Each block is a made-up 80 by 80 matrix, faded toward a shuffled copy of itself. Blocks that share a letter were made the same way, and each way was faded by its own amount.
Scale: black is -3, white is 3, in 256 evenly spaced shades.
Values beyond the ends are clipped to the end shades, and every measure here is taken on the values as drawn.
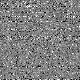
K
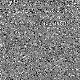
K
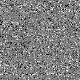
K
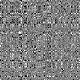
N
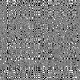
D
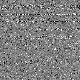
K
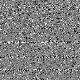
K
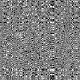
N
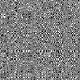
N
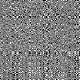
N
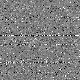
K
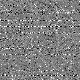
K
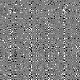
D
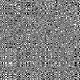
N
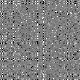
D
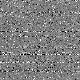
K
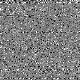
K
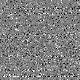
K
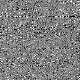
K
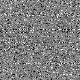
K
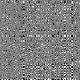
D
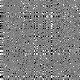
D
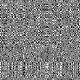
N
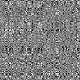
N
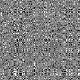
N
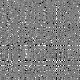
D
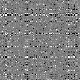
D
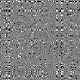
D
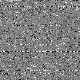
K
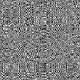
N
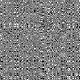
N
